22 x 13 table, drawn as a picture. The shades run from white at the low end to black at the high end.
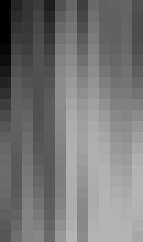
Ninth with the highest average: top left. Ninth with the lowest average: bottom right. Grain: streaks running down. Slope: up to the top left. Calmest part: bottom right.
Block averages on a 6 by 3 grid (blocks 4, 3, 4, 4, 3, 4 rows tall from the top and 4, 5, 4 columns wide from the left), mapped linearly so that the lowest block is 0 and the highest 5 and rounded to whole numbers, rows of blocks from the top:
533 | 423 | 412 | 311 | 310 | 210
